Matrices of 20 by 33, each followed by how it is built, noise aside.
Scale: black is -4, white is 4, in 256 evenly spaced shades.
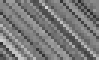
Toeplitz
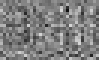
low rank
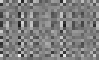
low rank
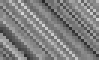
Toeplitz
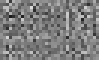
low rank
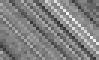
Toeplitz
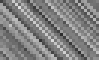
Toeplitz
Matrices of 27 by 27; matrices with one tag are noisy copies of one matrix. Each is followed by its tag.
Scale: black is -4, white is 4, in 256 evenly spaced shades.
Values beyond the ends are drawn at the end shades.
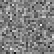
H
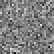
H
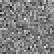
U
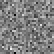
H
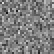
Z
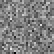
H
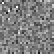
Z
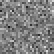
U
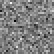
U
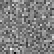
H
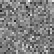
U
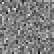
Z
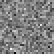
H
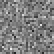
H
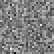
H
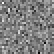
Z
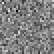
Z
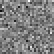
U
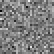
U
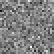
U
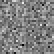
H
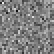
Z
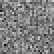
U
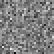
H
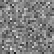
H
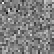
Z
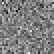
Z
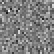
Z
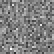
H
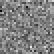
U
